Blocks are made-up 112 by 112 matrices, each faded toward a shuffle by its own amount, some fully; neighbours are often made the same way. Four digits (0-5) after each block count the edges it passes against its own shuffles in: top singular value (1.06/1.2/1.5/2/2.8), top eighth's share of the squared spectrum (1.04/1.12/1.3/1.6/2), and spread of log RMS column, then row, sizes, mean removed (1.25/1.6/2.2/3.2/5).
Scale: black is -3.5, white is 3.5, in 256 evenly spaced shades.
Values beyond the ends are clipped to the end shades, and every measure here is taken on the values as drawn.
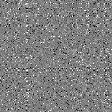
4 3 2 2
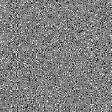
4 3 2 1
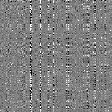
5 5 4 3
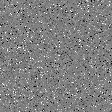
0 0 0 0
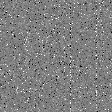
2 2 2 0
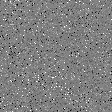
0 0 0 0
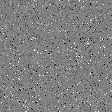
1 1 0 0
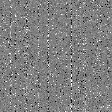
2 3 3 0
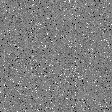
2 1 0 0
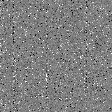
1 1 1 0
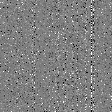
3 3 3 0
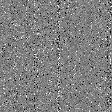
2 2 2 0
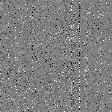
3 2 2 0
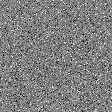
1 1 0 0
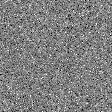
1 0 0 0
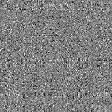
4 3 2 2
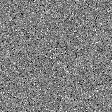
1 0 0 0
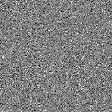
4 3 1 1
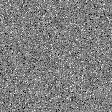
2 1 0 0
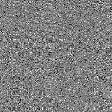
4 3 2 2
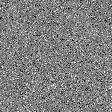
2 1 0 0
